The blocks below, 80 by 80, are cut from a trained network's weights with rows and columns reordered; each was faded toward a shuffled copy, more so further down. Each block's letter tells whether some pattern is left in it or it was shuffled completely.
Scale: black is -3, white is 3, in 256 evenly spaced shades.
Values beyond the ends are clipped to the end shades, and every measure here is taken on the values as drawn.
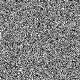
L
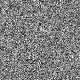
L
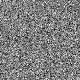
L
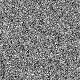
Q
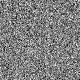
L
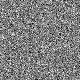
Q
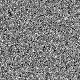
Q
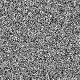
Q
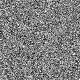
Q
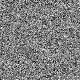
L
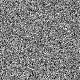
L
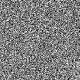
L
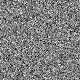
Q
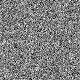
L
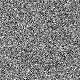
Q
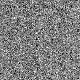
L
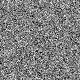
Q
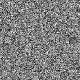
L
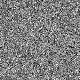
Q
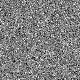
Q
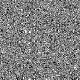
L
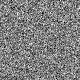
Q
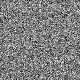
Q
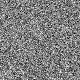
Q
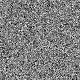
Q
